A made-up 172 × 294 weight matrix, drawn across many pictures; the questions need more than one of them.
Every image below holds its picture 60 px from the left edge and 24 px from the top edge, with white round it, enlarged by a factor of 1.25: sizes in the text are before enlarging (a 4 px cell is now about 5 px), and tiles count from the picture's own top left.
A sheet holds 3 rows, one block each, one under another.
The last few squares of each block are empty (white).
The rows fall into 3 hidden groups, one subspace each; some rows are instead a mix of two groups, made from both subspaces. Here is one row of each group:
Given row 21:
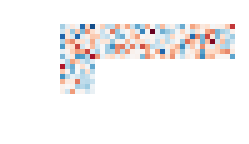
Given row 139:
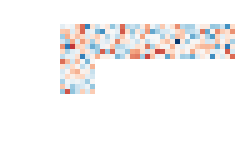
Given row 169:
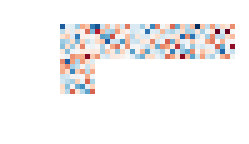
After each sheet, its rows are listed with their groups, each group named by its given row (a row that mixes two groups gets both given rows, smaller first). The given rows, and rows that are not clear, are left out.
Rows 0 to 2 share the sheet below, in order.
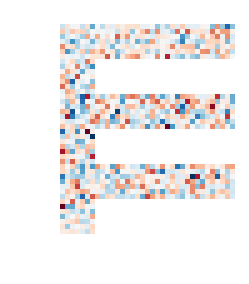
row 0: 139
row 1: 139
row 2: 21
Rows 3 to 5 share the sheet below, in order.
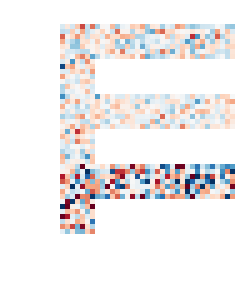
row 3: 21
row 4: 169
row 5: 21
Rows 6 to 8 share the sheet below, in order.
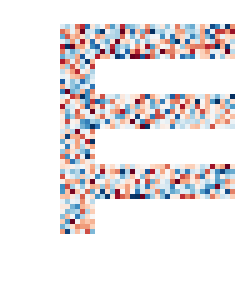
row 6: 139
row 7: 169
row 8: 139
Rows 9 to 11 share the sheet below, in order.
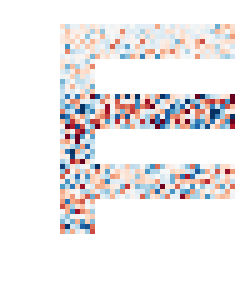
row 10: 169
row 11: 169
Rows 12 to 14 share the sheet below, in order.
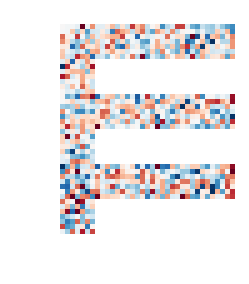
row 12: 21
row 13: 169
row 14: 169
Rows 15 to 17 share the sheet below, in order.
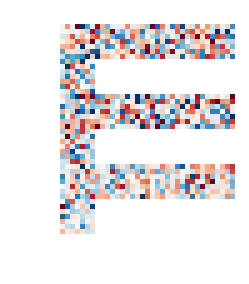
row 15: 21 and 169
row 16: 169
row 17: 21
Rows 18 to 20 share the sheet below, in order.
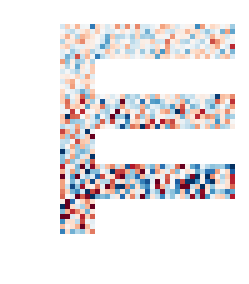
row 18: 169
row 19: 139
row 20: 21
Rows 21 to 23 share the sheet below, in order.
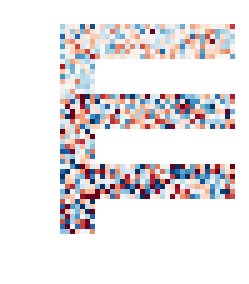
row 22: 139
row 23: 169
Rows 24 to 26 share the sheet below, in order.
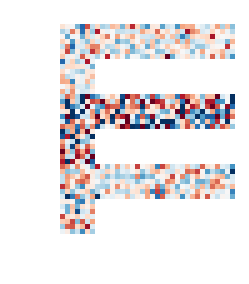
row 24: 139
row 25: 139
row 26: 169
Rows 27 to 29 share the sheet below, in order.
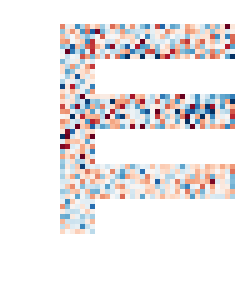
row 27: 139
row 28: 21
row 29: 21
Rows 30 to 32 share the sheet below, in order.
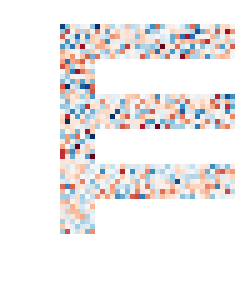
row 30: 169
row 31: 139
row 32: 139
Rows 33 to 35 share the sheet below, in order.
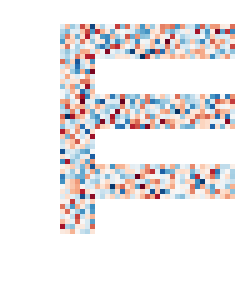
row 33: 169
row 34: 139
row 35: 21 and 139
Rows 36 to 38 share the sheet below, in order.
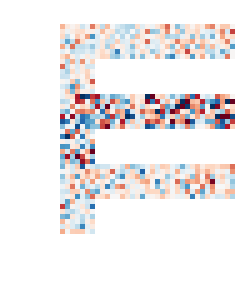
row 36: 21
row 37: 21 and 169
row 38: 21
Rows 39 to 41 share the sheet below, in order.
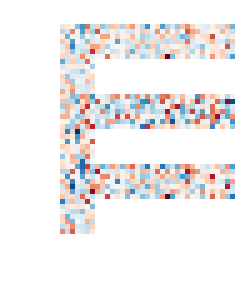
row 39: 139
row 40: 169
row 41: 139
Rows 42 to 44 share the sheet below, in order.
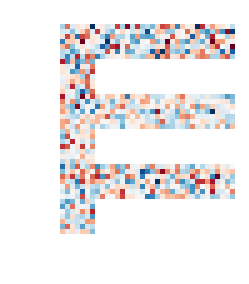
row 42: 169
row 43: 21 and 169
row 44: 21
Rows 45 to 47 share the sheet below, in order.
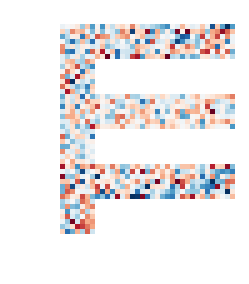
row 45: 139
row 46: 21
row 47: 21 and 139
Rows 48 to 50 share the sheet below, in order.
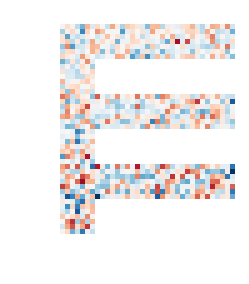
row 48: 139
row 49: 169
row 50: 169
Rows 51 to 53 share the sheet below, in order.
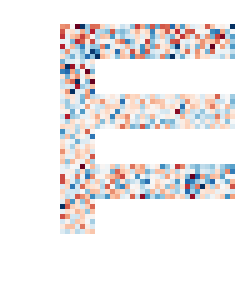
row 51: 21 and 169
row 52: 139
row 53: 21
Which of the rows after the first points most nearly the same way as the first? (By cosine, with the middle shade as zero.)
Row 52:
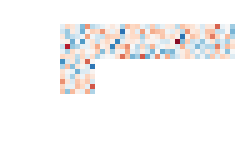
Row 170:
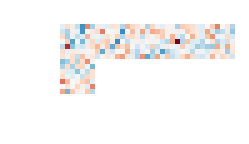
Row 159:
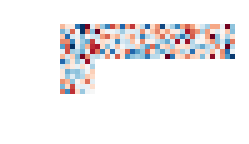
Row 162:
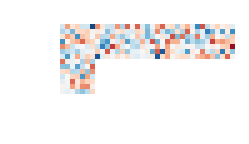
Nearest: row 170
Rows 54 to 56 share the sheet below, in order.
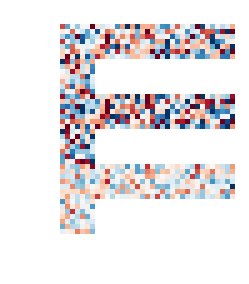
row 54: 169
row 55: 169
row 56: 169
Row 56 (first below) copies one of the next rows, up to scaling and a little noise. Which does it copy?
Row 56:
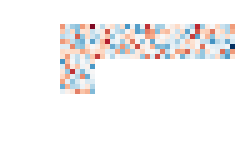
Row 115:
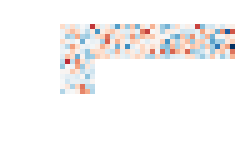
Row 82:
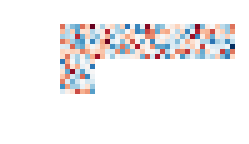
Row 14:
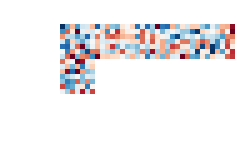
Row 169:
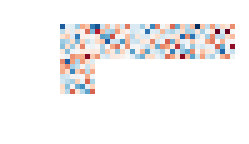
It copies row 82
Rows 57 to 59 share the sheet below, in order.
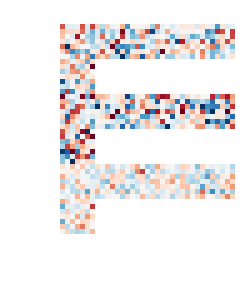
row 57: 21 and 139
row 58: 21 and 139
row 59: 21 and 169
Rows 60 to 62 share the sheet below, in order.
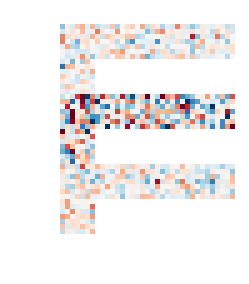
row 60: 21
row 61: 139
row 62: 21
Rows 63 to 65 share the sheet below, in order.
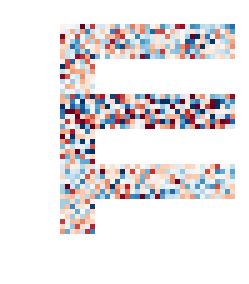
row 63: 21
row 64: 21
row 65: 139
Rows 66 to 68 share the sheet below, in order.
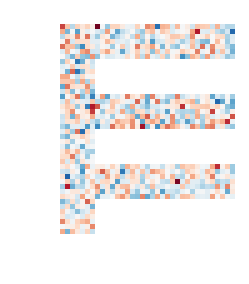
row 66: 169
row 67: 21 and 169
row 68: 139
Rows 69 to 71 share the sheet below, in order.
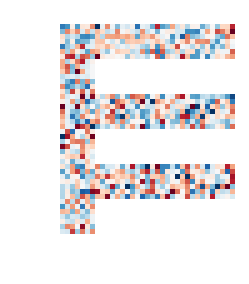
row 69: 169
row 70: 21
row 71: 139 and 169
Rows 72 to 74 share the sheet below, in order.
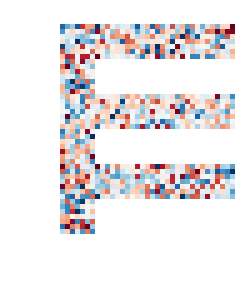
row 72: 169
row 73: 139
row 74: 169
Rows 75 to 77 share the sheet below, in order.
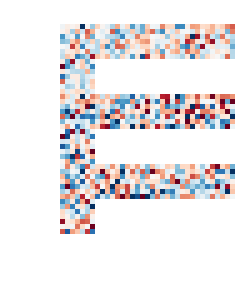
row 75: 21
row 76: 21
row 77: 139
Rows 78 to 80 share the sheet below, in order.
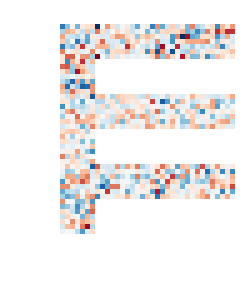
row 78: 169
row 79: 21
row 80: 169
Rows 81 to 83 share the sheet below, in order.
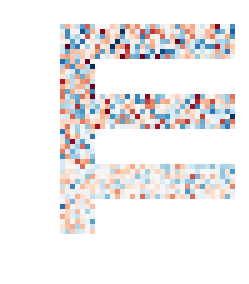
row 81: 139
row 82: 169
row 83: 21
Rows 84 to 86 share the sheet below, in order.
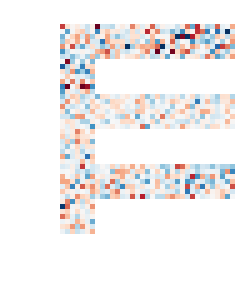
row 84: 169
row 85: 169
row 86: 21
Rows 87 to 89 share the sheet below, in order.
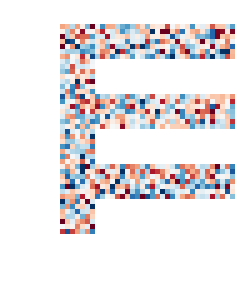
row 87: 21
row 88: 21
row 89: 139
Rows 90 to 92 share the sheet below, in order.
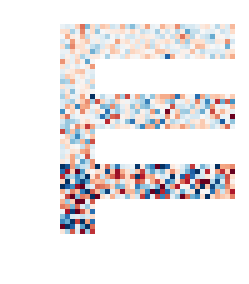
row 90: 139
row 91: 169
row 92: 169
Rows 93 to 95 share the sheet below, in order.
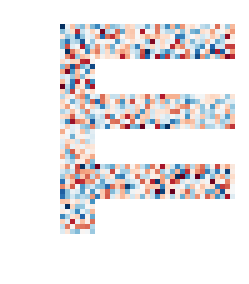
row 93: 139 and 169
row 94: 139
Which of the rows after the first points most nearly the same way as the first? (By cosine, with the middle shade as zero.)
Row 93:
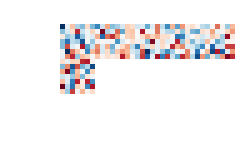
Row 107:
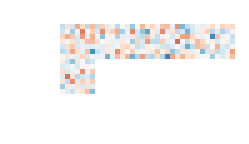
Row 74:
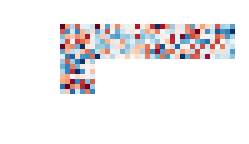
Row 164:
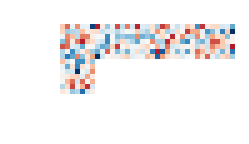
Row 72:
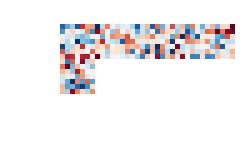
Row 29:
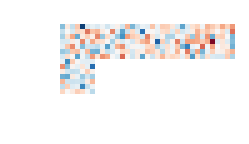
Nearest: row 72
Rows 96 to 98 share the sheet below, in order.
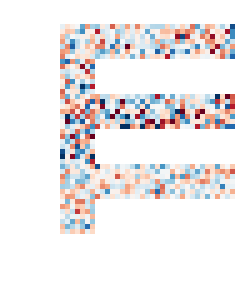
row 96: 139 and 169
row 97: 139
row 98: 169
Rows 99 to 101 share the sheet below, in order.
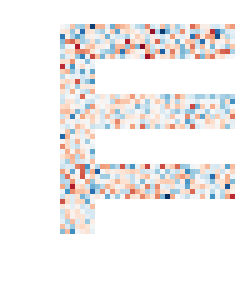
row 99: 21
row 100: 21
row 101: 139
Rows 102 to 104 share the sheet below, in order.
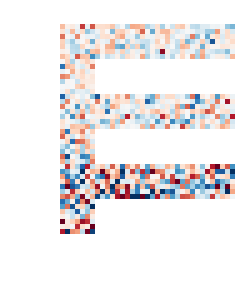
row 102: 21
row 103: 169
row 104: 139
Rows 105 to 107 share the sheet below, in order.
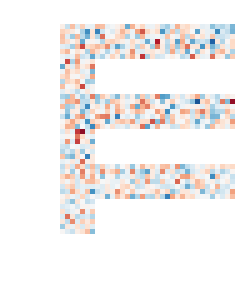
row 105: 21 and 169
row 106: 169
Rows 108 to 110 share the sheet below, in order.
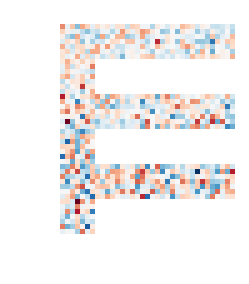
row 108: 21
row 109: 139 and 169
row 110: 169
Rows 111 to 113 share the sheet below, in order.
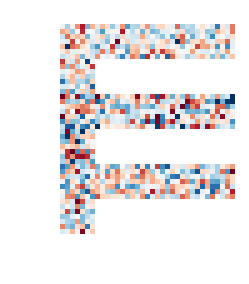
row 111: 139
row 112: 169
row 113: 169
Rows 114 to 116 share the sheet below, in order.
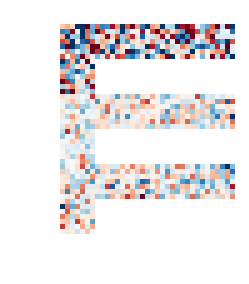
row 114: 139
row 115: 169
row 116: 21 and 139
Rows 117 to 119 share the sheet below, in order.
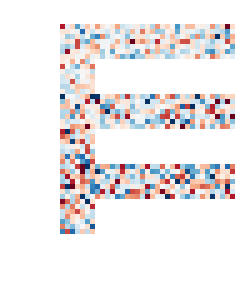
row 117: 21 and 139
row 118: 169
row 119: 139
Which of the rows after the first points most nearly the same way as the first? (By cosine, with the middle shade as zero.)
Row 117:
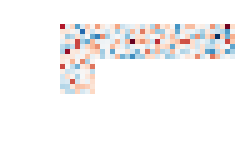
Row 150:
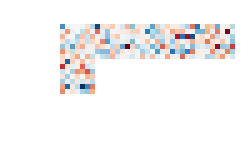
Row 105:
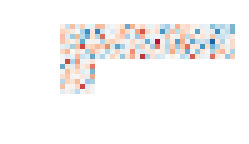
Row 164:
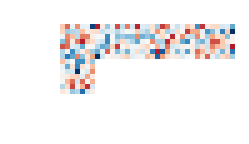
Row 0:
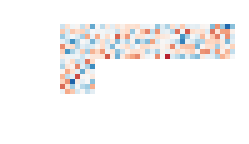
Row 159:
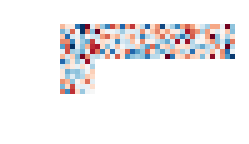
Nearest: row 159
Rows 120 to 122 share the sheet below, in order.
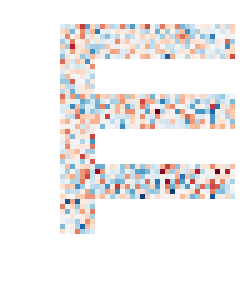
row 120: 139
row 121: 21
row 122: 21 and 169
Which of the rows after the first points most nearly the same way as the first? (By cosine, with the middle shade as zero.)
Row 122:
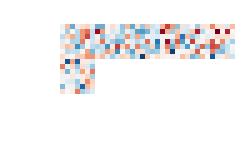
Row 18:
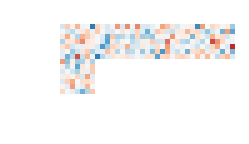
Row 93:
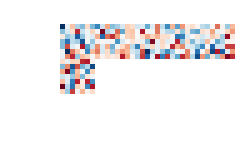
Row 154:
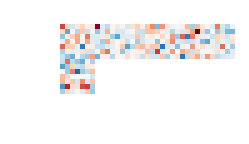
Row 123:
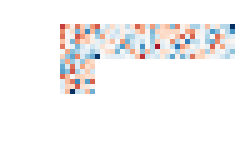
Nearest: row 18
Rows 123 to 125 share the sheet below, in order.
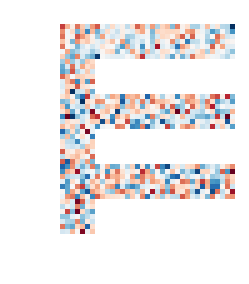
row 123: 21 and 169
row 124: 139
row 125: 169
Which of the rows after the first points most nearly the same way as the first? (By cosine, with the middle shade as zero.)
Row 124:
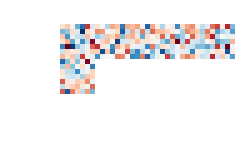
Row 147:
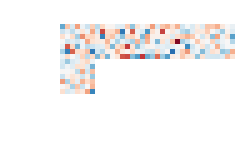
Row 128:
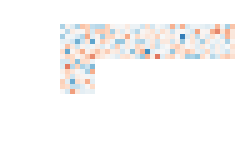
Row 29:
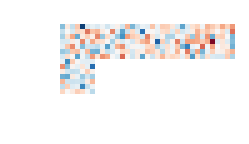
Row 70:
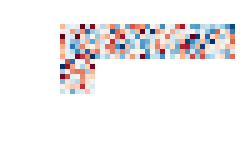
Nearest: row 147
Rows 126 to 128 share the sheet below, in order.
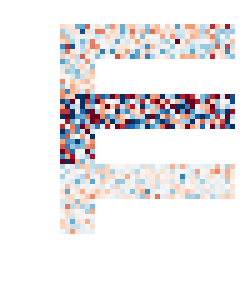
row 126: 139
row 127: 139
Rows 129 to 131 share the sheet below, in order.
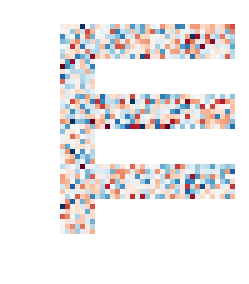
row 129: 21
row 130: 139
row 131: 21
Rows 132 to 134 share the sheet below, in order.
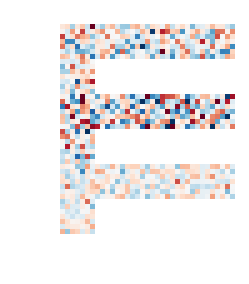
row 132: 21
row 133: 139 and 169
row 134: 139
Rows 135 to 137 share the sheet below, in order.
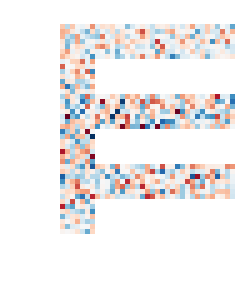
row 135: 21 and 169
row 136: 139
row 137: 21
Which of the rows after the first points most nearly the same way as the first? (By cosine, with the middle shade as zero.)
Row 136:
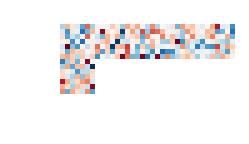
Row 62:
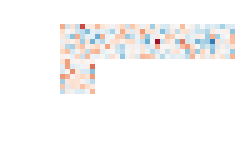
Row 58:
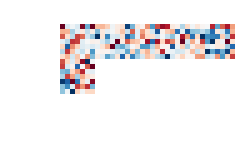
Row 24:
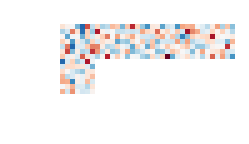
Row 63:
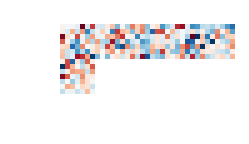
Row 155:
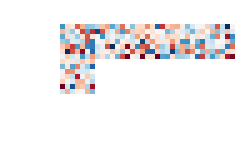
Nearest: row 24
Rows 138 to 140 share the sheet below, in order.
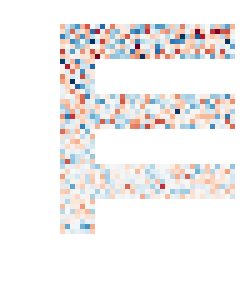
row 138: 139 and 169
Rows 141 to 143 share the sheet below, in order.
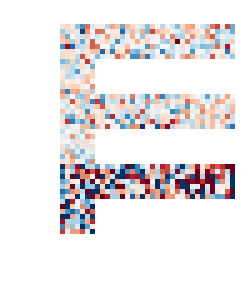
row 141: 139
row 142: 139
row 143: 21
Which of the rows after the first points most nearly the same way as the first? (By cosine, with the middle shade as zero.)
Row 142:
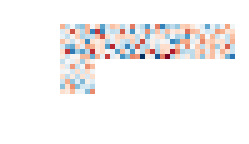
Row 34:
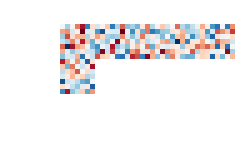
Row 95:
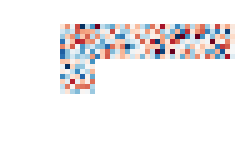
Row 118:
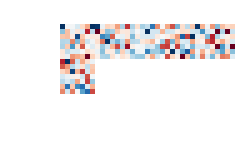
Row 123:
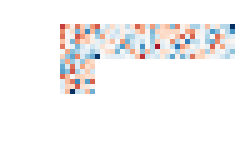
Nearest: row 34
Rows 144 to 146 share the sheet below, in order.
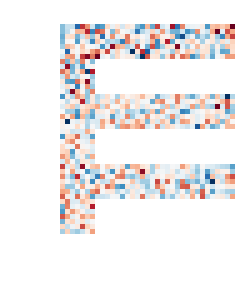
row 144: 169
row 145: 21 and 139
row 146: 21
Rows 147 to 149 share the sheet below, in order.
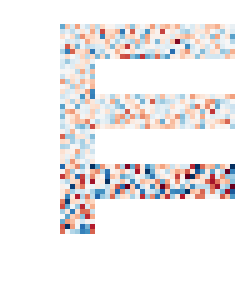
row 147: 21 and 139
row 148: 21
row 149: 169
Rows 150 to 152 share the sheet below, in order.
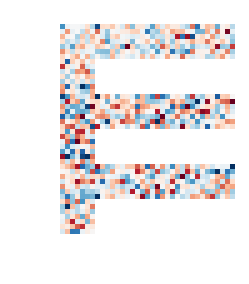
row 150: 169
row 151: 169
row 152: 169
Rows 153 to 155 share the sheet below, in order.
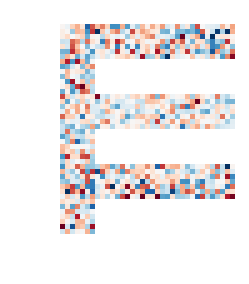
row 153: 139 and 169
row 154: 169
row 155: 139
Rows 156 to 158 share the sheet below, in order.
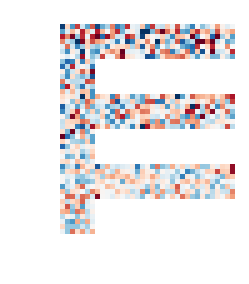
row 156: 21
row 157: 21
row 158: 169
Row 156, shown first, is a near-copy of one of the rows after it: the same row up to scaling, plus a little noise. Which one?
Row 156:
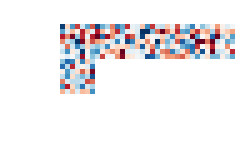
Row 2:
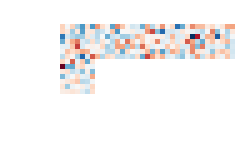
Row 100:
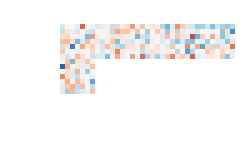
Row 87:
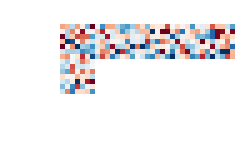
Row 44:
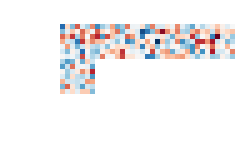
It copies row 44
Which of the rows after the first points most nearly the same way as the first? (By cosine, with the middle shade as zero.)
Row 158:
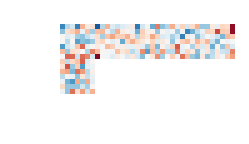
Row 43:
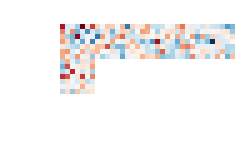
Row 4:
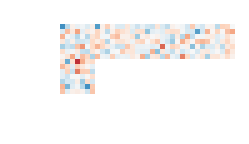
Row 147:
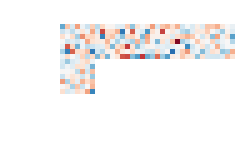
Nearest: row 4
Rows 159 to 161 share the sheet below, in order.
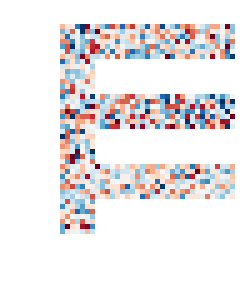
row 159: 139
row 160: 21
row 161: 169
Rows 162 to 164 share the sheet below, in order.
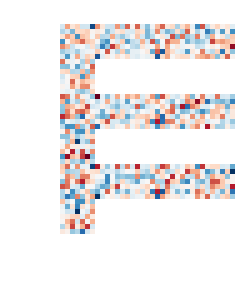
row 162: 169
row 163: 169
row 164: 169
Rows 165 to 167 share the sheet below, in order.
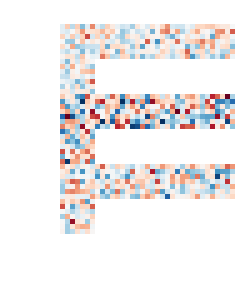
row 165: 21
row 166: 139
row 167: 21 and 139
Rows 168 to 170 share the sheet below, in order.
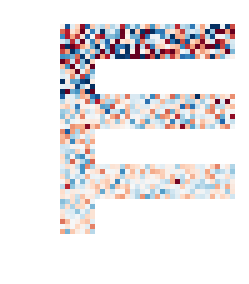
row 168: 139
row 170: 139
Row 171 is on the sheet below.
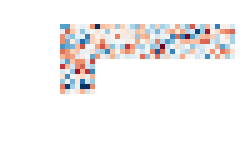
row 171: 169
